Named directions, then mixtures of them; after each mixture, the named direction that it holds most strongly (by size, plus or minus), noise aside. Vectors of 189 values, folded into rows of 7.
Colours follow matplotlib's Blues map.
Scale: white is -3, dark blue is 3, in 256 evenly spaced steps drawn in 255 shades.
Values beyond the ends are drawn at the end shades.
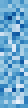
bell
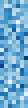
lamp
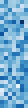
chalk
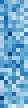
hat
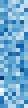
chalk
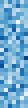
lamp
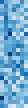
hat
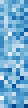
hat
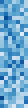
hat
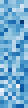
chalk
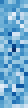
bell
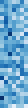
hat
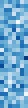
lamp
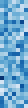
chalk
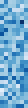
chalk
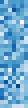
chalk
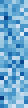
hat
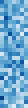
hat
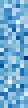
lamp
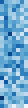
hat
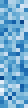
chalk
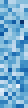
chalk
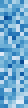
bell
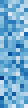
hat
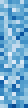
hat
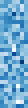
bell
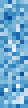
bell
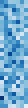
hat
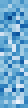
bell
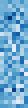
bell
